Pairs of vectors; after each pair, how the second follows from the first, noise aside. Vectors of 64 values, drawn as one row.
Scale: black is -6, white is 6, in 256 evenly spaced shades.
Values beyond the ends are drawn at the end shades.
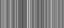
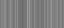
shrunk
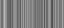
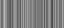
copied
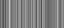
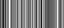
scaled up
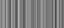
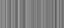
shrunk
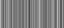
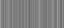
shrunk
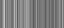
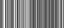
scaled up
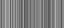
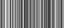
scaled up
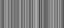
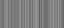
shrunk
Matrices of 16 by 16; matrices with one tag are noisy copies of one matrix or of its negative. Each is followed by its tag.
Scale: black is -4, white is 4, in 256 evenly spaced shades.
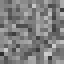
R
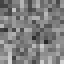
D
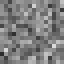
R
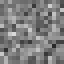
R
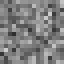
R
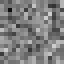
R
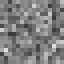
R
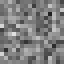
R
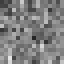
D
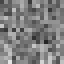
D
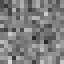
D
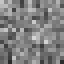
D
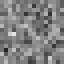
R
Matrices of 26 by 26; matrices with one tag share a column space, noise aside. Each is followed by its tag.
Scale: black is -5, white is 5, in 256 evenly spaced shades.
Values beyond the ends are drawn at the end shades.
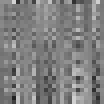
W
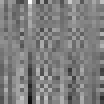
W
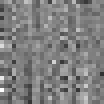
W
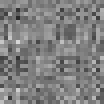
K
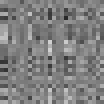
K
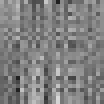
W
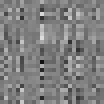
K
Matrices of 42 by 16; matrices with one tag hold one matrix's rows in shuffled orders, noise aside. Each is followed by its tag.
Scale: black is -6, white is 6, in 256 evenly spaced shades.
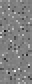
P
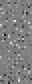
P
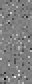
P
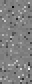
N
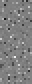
P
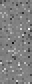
N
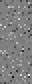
N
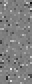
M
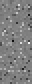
N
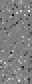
N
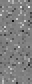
N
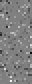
M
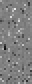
P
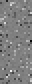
M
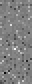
P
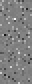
P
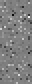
N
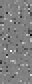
M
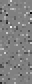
M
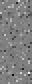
N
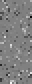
M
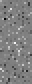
P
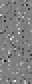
P
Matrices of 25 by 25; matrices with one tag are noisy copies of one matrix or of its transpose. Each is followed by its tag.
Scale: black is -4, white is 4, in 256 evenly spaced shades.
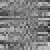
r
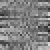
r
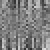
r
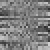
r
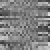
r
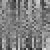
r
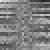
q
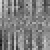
q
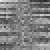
q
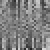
r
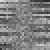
q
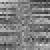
q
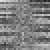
q
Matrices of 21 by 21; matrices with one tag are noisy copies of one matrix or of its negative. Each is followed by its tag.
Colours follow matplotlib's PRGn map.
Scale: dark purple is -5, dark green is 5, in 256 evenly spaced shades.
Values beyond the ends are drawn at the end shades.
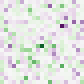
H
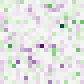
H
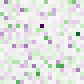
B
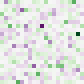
B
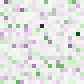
B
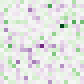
H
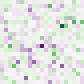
H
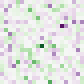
H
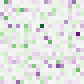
B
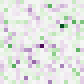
H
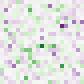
H
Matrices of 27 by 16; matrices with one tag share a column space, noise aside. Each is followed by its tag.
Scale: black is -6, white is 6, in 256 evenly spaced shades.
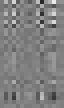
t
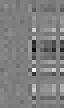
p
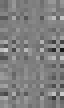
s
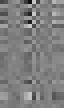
t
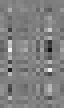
p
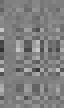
p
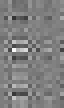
s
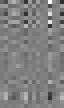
t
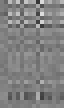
t
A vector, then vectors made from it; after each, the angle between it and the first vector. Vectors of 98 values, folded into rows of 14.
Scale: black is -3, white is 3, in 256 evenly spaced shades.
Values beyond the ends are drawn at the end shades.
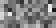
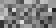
partly aligned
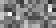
nearly parallel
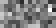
nearly parallel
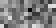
partly aligned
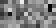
nearly opposite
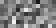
orthogonal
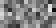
nearly parallel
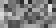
nearly parallel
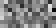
nearly parallel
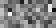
nearly parallel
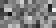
nearly opposite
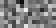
partly aligned
